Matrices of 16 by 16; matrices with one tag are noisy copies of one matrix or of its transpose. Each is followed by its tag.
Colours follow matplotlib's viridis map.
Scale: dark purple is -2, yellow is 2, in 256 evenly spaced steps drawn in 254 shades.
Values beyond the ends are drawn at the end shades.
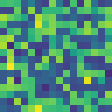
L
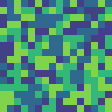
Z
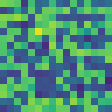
L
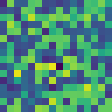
Z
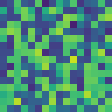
Z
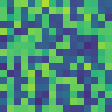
L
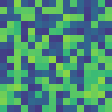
Z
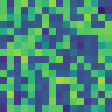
L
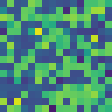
Z
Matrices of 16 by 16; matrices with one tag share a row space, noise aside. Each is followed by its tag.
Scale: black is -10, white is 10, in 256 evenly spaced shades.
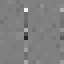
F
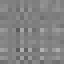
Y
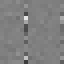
F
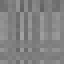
Y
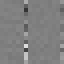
F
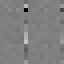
F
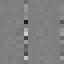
F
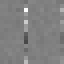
F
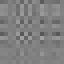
Y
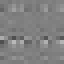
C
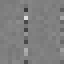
F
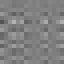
C
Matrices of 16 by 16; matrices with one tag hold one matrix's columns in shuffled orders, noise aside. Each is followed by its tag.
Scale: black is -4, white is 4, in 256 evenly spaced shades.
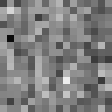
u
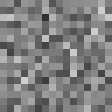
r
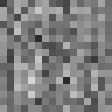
u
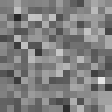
r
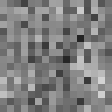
u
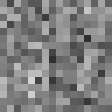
u
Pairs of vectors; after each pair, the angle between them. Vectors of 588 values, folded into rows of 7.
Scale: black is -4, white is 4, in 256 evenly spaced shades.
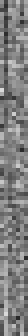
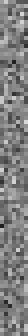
partly opposed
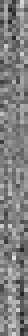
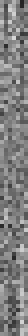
nearly opposite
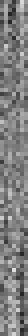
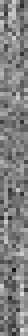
nearly opposite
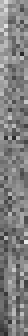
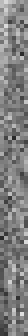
nearly parallel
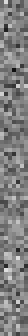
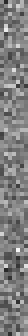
nearly opposite
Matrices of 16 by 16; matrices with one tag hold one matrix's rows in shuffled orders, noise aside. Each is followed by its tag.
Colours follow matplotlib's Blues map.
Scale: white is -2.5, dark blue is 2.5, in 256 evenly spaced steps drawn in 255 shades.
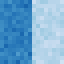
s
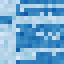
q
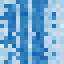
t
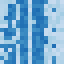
t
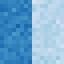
s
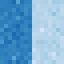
s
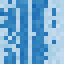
t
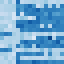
q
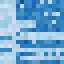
q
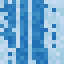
t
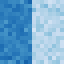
s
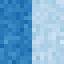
s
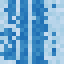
t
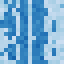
t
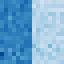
s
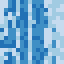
t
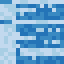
q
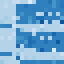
q
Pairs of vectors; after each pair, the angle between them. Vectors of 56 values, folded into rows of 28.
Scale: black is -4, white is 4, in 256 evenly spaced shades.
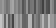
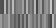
orthogonal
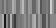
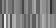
nearly opposite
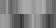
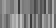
partly opposed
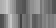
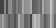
partly opposed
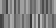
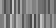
partly aligned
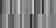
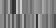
orthogonal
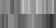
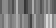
partly opposed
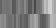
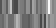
partly aligned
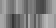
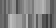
nearly opposite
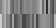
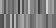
partly opposed
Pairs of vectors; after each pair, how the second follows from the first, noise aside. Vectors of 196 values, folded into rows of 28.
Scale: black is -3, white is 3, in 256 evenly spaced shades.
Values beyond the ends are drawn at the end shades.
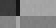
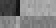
copied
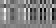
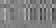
shrunk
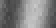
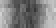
wrapped around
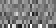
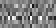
wrapped around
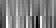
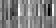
wrapped around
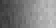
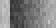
wrapped around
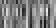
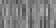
shrunk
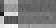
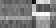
wrapped around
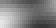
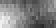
copied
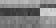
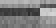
copied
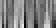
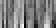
copied
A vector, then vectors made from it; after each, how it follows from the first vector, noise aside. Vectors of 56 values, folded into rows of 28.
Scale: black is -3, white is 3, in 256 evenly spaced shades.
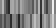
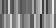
sign-scrambled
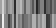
reversed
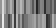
reversed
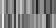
reversed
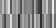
sign-scrambled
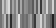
sign-scrambled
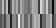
sign-scrambled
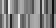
sign-scrambled
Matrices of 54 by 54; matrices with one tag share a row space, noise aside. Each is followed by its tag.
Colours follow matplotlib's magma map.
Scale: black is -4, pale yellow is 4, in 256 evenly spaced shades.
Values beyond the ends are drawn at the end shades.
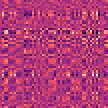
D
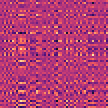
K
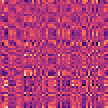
D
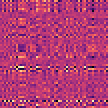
K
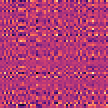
K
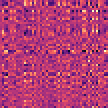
D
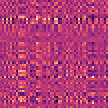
K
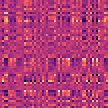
D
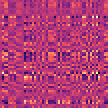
D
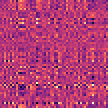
K
